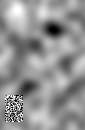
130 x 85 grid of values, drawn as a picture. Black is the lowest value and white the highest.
Odd patch: rougher, in the bottom left. Roughest part: bottom left. Ninth with the highest average: top left. Mirror symmetry: none.
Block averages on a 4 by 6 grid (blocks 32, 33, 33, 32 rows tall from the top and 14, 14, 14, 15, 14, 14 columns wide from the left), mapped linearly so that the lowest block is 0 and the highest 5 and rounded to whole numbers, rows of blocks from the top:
3 5 3 1 1 1
2 0 1 2 2 2
2 0 1 3 2 1
1 1 3 3 1 2
